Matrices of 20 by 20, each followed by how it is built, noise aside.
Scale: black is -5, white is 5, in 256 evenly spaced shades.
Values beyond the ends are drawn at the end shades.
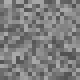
noise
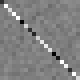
diagonal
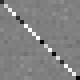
diagonal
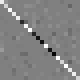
diagonal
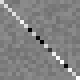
diagonal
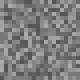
noise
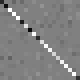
diagonal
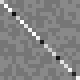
diagonal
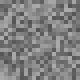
noise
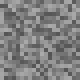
noise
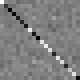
diagonal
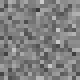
noise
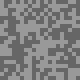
noise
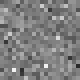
noise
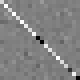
diagonal
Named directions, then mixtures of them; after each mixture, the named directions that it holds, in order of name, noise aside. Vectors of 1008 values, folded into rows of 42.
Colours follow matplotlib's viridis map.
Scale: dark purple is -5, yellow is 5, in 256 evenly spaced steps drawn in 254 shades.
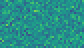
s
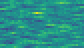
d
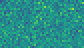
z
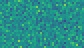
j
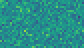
s, z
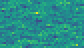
d, j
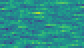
d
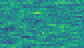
d, z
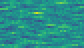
d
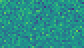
z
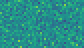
j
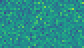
z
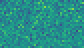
z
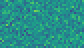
s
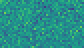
z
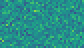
s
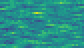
d
